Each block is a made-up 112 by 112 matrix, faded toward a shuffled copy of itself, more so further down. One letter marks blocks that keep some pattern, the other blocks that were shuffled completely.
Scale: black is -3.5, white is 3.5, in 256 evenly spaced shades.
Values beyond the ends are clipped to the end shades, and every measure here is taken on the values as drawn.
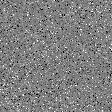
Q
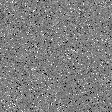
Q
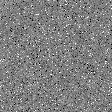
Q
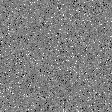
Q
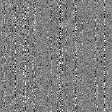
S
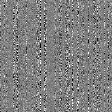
S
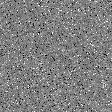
Q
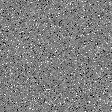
Q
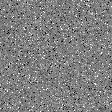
Q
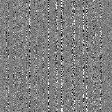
S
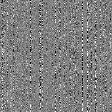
S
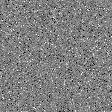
Q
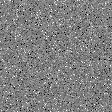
Q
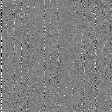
S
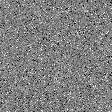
Q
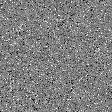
Q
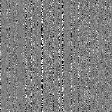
S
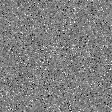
Q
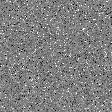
Q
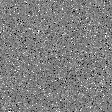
Q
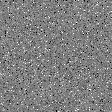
Q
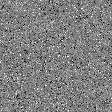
Q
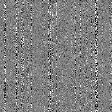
S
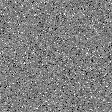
Q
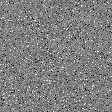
Q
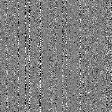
S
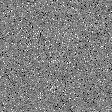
Q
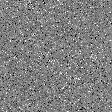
Q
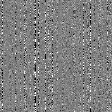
S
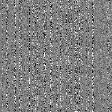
S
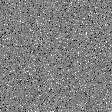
Q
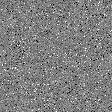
Q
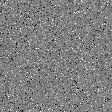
Q
